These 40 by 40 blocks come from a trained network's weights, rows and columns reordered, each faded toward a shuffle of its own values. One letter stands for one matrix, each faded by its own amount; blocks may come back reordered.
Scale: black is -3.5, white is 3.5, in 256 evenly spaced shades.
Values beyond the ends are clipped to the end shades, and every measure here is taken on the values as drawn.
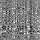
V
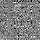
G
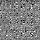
G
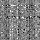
V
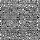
G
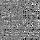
G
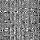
V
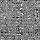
G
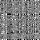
V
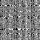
V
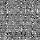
G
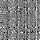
V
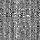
V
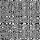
V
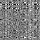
V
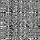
V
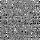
G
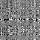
V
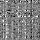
V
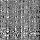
V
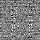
G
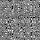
G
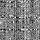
V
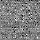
G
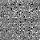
G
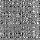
V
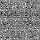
G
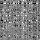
V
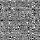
G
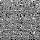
G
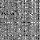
V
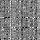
V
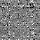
G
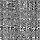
V
